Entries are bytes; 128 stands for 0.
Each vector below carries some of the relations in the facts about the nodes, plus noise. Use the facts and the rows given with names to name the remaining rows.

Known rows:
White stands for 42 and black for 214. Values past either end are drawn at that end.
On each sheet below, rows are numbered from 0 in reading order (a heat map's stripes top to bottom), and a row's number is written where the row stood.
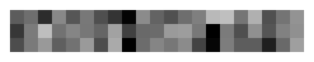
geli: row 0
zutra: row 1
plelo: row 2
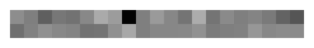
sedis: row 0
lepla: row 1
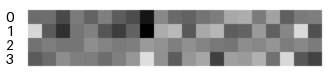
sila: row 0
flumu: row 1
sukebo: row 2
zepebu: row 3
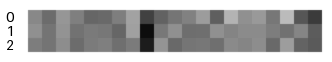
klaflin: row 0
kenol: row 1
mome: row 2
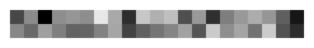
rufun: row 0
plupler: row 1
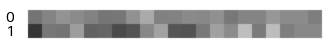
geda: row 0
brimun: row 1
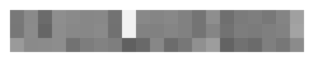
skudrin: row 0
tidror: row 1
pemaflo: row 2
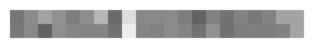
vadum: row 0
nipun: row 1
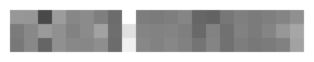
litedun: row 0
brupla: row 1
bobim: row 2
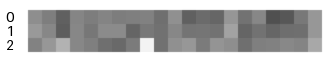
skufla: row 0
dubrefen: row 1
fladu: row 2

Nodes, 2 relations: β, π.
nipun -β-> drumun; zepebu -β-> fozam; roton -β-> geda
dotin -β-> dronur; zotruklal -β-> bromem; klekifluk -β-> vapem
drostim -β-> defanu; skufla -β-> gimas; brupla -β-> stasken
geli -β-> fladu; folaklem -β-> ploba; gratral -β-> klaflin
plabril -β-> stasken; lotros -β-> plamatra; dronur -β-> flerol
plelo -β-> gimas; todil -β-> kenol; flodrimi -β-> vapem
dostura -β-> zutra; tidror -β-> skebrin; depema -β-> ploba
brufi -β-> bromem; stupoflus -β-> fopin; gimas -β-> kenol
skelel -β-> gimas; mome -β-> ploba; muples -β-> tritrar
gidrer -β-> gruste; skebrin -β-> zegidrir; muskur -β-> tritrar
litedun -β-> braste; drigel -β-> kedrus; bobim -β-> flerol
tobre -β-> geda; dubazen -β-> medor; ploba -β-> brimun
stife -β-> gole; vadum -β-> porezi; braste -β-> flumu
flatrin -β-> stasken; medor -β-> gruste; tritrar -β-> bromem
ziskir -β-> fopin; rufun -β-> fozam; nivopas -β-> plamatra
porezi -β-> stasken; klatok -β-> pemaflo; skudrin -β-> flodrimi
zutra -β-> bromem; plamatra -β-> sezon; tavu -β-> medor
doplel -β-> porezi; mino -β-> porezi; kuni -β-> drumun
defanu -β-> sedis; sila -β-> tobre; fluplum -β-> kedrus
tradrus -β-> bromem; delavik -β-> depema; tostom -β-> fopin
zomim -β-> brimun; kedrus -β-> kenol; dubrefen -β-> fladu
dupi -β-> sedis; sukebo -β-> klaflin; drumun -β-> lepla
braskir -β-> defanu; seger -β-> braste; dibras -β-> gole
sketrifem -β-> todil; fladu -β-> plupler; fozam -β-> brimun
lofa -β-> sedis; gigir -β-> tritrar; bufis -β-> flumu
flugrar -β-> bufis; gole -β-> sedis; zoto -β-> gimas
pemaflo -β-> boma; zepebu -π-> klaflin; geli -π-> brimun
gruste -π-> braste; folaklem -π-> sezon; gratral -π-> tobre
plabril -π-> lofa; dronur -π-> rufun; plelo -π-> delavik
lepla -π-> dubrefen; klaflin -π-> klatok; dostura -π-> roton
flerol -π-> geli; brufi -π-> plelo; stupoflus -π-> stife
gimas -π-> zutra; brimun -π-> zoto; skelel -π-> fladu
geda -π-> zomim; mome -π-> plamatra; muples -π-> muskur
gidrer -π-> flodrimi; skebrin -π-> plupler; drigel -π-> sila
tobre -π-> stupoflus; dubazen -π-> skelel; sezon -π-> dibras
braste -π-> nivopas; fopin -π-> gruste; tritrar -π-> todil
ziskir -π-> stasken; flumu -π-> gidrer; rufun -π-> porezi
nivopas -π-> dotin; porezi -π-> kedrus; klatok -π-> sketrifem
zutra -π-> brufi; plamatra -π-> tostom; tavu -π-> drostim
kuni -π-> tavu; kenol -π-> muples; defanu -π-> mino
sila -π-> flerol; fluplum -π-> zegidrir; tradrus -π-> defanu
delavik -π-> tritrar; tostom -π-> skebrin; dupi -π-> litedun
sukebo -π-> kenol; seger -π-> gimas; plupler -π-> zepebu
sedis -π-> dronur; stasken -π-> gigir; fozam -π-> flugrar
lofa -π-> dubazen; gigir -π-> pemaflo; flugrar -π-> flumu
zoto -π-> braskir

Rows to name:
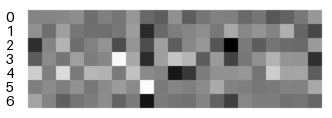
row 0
todil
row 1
plamatra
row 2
delavik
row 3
porezi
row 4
braste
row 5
gole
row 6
seger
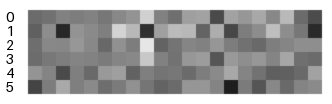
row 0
tostom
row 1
dronur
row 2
bromem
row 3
klatok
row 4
braskir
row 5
tritrar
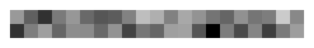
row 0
gidrer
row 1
brufi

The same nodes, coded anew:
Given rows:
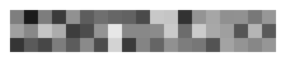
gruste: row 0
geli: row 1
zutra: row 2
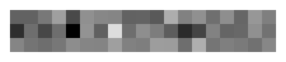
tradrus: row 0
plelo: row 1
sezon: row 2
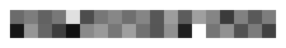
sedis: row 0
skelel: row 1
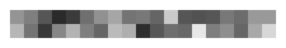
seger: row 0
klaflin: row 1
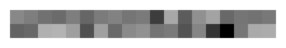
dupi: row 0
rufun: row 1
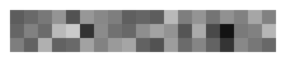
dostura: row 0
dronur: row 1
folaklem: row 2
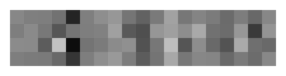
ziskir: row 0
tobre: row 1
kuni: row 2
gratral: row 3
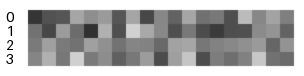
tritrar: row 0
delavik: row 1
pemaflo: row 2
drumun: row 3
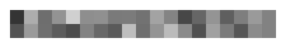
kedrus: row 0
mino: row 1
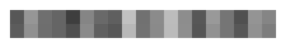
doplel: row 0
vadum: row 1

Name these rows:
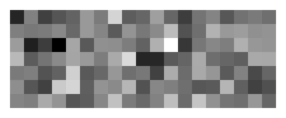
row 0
gimas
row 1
dotin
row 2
braste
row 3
zepebu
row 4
defanu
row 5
skebrin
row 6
sila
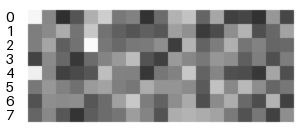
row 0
flumu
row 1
medor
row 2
gole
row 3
kenol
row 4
flugrar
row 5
fladu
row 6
zoto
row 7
stasken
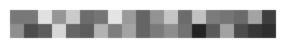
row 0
brimun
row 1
tostom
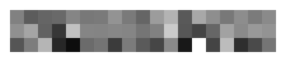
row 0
fopin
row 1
bufis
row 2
dubazen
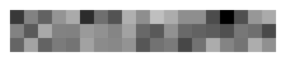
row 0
porezi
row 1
mome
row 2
sketrifem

